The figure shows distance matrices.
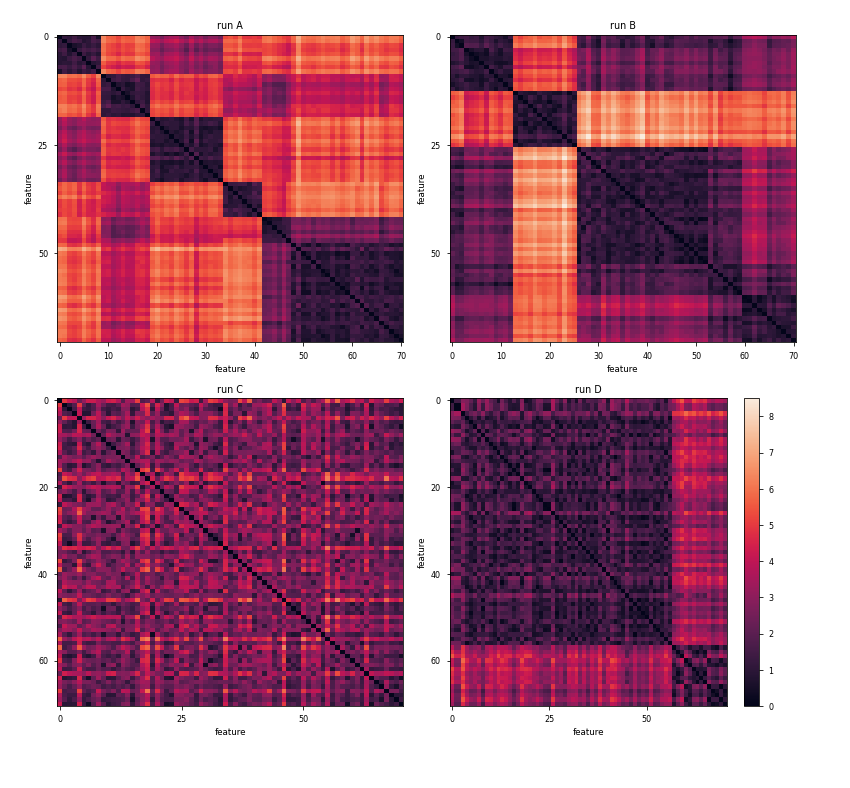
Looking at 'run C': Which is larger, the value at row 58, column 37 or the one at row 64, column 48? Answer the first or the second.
the first
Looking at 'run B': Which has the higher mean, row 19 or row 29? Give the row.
19
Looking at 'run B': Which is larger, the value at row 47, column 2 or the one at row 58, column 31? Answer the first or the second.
the second
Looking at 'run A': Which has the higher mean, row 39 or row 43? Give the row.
39
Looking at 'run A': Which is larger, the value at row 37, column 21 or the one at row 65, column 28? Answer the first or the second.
the first
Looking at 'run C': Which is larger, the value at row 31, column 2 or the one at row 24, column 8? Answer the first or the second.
the second
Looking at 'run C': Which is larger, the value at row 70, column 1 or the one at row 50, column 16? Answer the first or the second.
the second
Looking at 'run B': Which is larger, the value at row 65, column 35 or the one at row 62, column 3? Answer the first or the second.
the second
